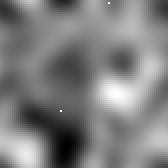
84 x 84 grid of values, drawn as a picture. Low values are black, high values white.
The ninth with the highest average is the middle right. The texture varies smoothly and slowly. The halves do not mirror each other. There are two isolated cells, each far higher than the cells round it. The bottom middle is the ninth with the lowest average.
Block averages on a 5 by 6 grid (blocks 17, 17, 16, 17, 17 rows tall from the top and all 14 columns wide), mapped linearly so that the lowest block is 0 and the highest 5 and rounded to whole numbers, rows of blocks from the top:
233443 | 332334 | 232454 | 311344 | 530334
